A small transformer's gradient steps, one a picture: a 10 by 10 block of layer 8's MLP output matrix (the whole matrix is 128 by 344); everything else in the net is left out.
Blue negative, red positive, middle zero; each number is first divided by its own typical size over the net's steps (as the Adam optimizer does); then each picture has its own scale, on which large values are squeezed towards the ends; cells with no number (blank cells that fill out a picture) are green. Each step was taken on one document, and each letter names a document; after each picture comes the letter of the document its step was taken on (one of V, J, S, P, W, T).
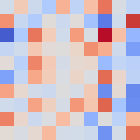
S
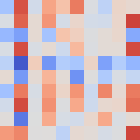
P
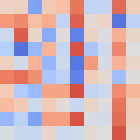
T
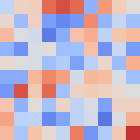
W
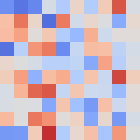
T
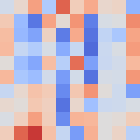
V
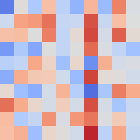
T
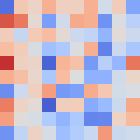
W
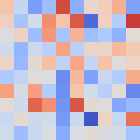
V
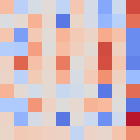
S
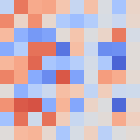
T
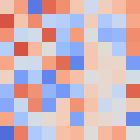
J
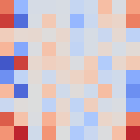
P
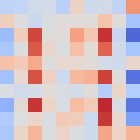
S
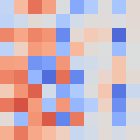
T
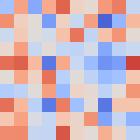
W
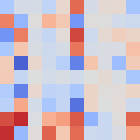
P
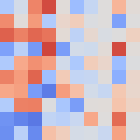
T
